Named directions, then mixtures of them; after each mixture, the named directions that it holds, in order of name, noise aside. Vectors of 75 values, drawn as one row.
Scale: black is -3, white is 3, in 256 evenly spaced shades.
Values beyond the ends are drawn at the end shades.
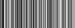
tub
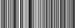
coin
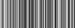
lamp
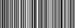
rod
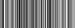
coin, lamp, tub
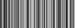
lamp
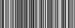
lamp, tub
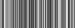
lamp, tub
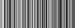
tub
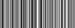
lamp, rod, tub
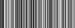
tub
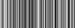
lamp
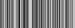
coin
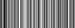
coin, lamp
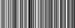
coin, lamp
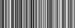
tub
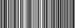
coin, lamp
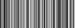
lamp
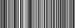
coin, lamp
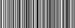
rod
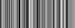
coin, lamp, rod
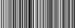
coin, lamp, rod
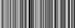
coin, lamp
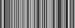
lamp, tub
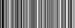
rod, tub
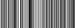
coin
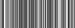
lamp, tub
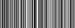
rod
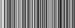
tub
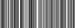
coin, rod, tub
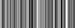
coin, lamp, rod
